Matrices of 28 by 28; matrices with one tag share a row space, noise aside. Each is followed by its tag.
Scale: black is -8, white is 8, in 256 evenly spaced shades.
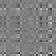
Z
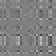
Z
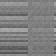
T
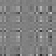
Z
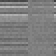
T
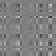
Z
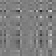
Z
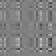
Z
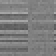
T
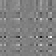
Z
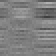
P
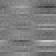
P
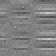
P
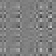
Z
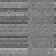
T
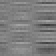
P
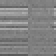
T
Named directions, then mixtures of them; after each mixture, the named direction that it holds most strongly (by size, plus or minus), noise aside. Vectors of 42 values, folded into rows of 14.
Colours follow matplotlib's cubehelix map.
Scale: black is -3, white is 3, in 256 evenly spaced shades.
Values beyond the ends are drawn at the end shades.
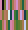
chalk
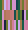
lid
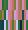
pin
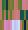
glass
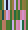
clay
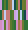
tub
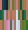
glass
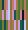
lid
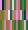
chalk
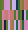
lid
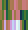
glass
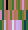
glass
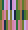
lid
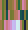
glass
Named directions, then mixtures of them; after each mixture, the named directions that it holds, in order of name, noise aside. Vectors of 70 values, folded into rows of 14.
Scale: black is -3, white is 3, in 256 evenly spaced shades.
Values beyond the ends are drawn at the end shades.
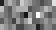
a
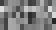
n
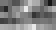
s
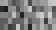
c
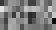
n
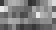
a, n, s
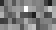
a, n, s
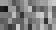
c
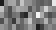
a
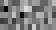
a, c, s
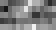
s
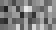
c, n, s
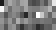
a, n, s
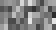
a, n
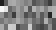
a, c, n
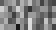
a, c, n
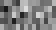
a, c, s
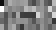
a, n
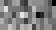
a, c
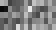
a, c, s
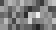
a, n, s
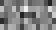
a, n, s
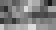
s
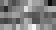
s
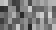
c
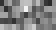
a, s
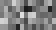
c, n, s
